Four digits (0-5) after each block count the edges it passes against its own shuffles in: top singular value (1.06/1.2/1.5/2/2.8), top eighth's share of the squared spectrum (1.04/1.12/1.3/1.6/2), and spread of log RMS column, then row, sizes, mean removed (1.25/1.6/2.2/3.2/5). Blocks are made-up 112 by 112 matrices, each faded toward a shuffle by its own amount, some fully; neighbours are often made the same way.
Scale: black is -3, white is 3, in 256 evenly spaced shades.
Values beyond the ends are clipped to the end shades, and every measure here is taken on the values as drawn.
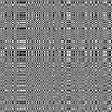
5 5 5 5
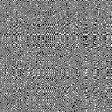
5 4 3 3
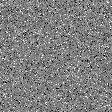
0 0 0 0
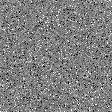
1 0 0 0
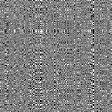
5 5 4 3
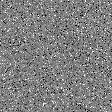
0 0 0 0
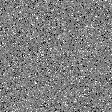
2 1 0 0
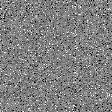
3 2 2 0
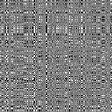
5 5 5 4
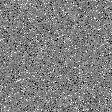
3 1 0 0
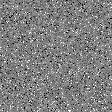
0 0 0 0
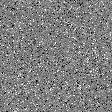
1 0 0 0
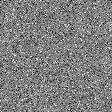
0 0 0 0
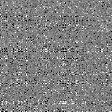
4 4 3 3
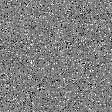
1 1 0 0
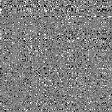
4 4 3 3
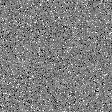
1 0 0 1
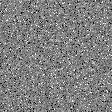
0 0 0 0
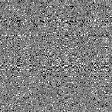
4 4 2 3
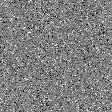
0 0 0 0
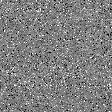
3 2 0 1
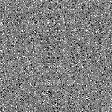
4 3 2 1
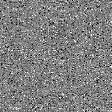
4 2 1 1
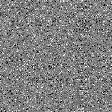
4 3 1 1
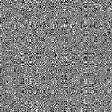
5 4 3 3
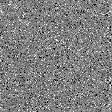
3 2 1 1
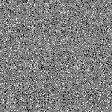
4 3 1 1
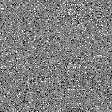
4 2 1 1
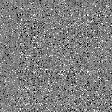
4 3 2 1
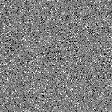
4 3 1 1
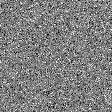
0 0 0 0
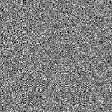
4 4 3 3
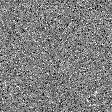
1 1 0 0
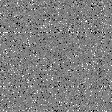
4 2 1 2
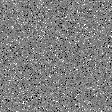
2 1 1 0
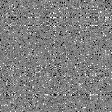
4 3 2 2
